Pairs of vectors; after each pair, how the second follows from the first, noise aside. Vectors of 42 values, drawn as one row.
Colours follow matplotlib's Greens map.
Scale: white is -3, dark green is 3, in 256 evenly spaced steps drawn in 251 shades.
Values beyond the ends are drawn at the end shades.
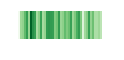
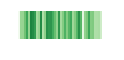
copied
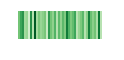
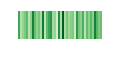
wrapped around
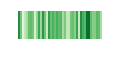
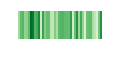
reversed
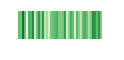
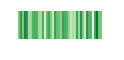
reversed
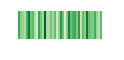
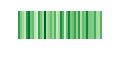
copied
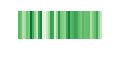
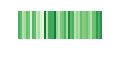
sign-scrambled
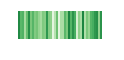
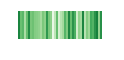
copied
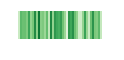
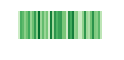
copied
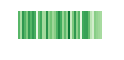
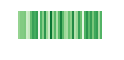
reversed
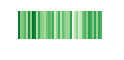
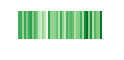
reversed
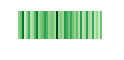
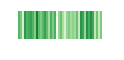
sign-scrambled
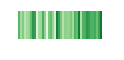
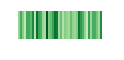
sign-scrambled
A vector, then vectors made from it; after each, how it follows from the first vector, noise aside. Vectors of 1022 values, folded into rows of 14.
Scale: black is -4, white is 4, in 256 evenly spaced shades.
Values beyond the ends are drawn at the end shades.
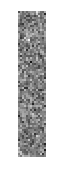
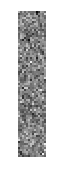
negated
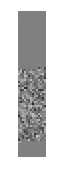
partly zeroed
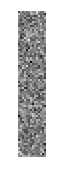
copied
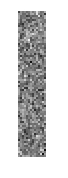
copied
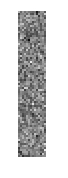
negated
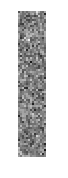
copied
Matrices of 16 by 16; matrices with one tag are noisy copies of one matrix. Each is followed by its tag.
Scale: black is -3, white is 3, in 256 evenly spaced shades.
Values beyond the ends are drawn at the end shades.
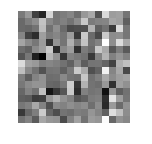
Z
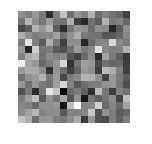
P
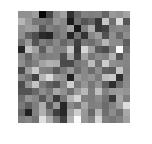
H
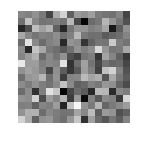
P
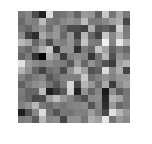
Z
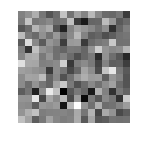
P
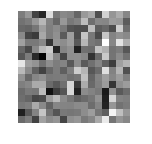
Z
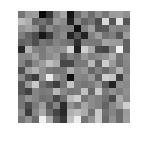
H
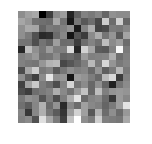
H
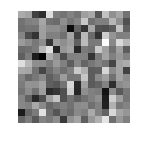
Z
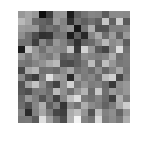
H
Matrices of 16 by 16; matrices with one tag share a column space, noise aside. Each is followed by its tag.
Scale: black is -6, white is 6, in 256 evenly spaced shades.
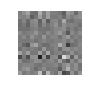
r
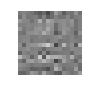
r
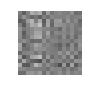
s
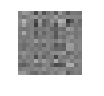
s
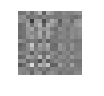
s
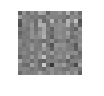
s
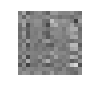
s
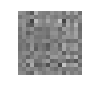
s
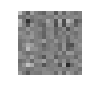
s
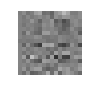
r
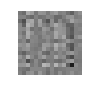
s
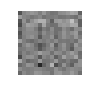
s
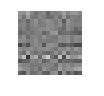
r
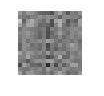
s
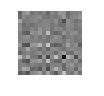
r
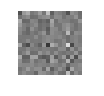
r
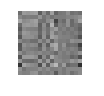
s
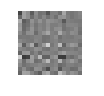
r
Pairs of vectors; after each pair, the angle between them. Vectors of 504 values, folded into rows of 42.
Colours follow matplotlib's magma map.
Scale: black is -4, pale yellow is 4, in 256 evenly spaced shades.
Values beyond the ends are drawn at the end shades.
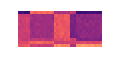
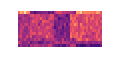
nearly opposite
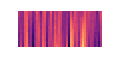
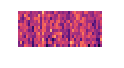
partly aligned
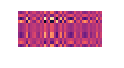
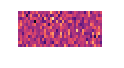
partly aligned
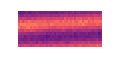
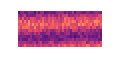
nearly parallel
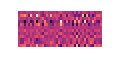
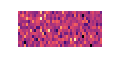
orthogonal
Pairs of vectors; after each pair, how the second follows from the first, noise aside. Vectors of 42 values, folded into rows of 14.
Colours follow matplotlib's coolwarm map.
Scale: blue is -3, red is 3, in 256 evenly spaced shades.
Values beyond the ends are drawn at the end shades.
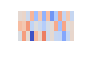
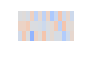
shrunk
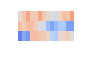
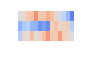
wrapped around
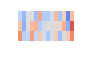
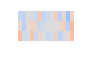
shrunk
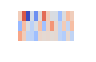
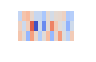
wrapped around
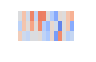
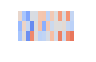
wrapped around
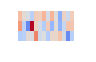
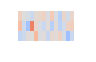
shrunk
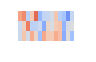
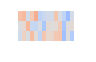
shrunk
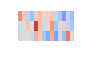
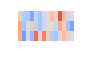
wrapped around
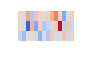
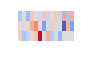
wrapped around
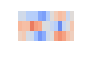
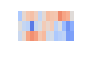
wrapped around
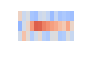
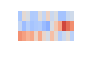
wrapped around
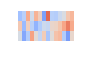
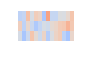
shrunk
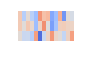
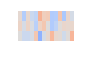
shrunk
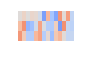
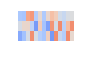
wrapped around
